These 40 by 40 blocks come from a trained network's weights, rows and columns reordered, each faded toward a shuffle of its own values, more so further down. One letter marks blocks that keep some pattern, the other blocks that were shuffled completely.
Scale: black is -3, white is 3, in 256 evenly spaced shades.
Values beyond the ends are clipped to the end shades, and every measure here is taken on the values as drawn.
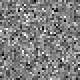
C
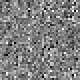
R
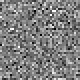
R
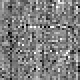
R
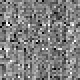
R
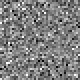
C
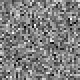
C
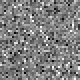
C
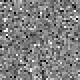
C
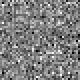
R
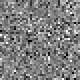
R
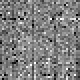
R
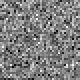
C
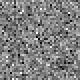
C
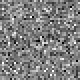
C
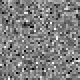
C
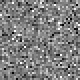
C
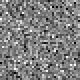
C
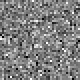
C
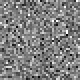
C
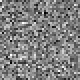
R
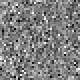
C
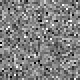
C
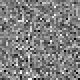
R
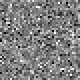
C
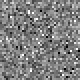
C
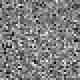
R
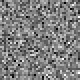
C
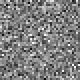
R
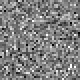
C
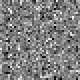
R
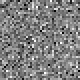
C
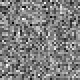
R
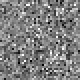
R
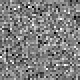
C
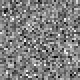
C
